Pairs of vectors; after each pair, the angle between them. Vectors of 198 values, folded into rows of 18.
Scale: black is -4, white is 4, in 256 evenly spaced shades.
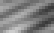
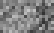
partly aligned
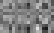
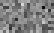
partly aligned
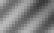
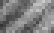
nearly opposite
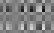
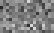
partly aligned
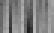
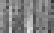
nearly opposite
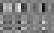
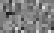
partly opposed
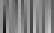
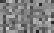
partly aligned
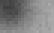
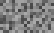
orthogonal
